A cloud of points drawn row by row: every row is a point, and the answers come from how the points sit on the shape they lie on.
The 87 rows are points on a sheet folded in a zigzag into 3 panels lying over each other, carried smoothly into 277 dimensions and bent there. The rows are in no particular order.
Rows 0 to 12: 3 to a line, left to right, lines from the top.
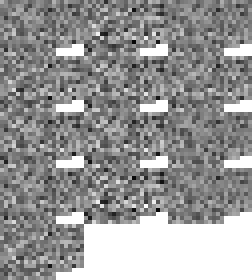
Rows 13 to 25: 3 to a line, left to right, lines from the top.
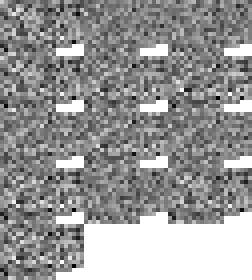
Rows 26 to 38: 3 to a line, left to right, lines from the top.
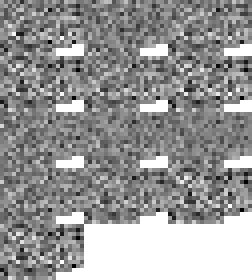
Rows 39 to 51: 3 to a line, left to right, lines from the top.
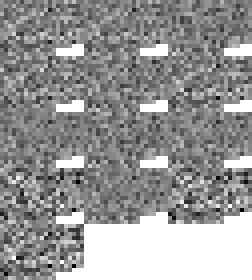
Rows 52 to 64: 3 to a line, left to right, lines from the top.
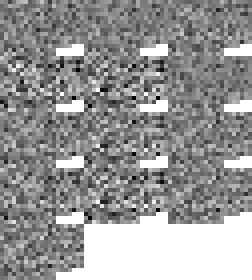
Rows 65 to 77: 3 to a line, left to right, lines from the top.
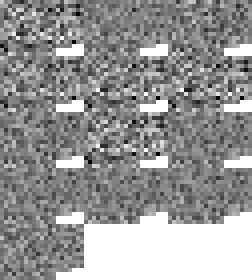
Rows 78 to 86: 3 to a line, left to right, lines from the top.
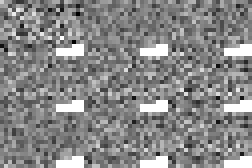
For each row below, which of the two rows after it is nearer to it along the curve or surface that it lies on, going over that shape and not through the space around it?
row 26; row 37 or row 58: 37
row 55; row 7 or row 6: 6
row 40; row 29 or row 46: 46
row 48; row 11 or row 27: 11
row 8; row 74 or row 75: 75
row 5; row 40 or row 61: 61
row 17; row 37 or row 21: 37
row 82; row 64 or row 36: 64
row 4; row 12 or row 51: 12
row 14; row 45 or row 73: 45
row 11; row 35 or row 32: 32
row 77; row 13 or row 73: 73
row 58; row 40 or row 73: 73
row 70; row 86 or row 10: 10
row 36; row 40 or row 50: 50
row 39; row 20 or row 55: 20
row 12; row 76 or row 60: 60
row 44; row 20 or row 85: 20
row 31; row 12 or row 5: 12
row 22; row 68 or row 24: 24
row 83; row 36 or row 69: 36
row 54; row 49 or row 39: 49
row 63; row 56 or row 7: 56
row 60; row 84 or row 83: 83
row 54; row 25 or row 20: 25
